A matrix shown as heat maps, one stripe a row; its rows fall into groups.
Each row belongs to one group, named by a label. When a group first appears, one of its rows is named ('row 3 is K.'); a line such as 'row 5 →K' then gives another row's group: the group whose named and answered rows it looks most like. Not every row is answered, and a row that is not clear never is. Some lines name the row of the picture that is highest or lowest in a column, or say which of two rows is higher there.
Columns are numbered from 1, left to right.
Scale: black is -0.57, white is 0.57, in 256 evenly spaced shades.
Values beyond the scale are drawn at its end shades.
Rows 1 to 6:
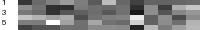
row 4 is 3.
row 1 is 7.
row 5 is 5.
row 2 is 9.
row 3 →9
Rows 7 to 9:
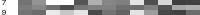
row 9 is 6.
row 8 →9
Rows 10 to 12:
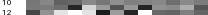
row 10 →9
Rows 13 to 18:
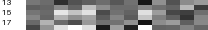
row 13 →9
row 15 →6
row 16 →6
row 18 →6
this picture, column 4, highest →18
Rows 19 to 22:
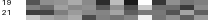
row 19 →6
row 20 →6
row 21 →7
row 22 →3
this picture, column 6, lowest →19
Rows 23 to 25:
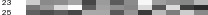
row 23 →3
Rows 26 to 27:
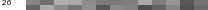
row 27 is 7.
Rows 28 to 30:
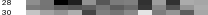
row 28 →9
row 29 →9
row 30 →3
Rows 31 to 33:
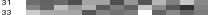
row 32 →6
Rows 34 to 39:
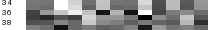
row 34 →5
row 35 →5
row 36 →6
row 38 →7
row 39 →9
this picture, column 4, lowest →37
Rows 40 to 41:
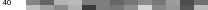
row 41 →3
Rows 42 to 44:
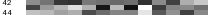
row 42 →9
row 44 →3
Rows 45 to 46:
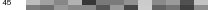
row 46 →6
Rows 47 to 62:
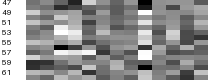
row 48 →9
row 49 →3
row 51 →3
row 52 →5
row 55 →3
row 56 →9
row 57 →6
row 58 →3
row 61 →3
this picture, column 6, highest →53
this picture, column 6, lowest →57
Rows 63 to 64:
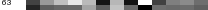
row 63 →6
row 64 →7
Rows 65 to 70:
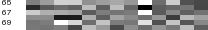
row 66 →7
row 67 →3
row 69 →5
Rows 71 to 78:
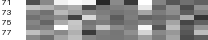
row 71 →6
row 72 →3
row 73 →5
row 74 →7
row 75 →5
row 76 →5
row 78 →5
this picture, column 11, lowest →71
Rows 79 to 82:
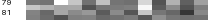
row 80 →3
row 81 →6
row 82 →9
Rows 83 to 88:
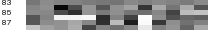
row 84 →9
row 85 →9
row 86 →6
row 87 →6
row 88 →3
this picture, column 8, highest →84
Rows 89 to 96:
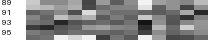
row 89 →3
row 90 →3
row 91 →7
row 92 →6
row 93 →9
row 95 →9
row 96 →6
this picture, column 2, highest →90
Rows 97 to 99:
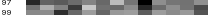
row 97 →7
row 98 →7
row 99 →9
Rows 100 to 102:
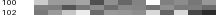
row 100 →3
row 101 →9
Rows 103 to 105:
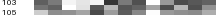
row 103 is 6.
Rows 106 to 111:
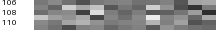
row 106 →9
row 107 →6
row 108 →7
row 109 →3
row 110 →5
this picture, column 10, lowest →108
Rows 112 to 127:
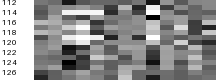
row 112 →9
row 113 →6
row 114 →6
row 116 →3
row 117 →5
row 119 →6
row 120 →5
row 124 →9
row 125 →9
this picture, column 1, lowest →127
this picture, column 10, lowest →113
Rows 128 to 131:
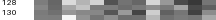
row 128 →6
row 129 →5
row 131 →5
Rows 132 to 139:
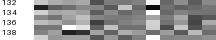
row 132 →3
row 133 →7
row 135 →5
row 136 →3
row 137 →5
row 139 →3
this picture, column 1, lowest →133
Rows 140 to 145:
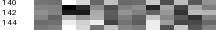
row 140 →5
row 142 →9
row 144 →6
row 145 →5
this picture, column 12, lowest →143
